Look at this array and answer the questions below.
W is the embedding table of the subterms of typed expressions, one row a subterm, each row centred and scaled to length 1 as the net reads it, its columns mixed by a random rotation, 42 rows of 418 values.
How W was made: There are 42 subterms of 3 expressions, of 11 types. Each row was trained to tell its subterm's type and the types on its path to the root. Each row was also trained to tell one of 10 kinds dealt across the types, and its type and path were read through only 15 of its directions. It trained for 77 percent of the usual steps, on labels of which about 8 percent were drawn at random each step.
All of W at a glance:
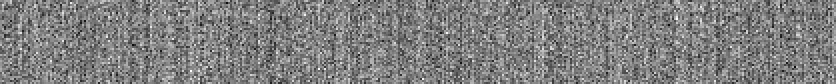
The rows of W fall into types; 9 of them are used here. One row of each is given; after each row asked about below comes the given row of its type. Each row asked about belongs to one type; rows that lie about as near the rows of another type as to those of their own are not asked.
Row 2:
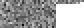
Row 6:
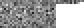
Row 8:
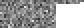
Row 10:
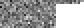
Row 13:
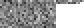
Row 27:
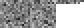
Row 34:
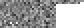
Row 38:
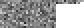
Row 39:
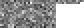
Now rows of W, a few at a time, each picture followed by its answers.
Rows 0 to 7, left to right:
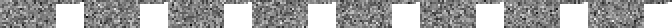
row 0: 27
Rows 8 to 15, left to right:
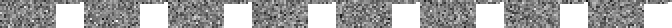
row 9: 8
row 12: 8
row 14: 27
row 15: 38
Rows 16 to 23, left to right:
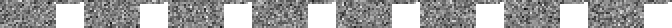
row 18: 6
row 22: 27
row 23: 38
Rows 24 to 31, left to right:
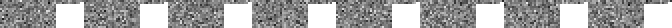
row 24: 8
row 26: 39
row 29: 27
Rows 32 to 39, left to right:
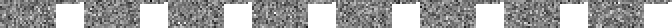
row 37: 10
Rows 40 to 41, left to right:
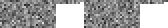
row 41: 8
